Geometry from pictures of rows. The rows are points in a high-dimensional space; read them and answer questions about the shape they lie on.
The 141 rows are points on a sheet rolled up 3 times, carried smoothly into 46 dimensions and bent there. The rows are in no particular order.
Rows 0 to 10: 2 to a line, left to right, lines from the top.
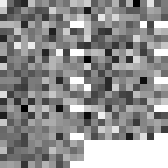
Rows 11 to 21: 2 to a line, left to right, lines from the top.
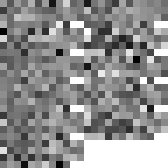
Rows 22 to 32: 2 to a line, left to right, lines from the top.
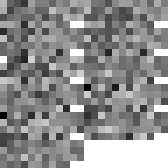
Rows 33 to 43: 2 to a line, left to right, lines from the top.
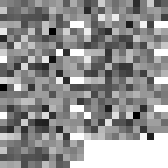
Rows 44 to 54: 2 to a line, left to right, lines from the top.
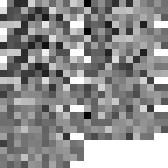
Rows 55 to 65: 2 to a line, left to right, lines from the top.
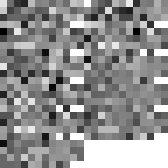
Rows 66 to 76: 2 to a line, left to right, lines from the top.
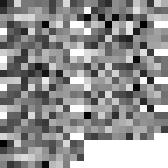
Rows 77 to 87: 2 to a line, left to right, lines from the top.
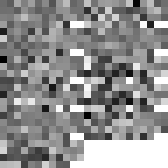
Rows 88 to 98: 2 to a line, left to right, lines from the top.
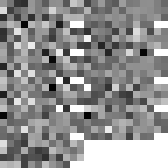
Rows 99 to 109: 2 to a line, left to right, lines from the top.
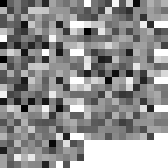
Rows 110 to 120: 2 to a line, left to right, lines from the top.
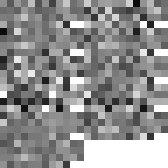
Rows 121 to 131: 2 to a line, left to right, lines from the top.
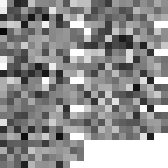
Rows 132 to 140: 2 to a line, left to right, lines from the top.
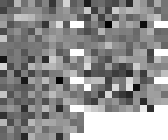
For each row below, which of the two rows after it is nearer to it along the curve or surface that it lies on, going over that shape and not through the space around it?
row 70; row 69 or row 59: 69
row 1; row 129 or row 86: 86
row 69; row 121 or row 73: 73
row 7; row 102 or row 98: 98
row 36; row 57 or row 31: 31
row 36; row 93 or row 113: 113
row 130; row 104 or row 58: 58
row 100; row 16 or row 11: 16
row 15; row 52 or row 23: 52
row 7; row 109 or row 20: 20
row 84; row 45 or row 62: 45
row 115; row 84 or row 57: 57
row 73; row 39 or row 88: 39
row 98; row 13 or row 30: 13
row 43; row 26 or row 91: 26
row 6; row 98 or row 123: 98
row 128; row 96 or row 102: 102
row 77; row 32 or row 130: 32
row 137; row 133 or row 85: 133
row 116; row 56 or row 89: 56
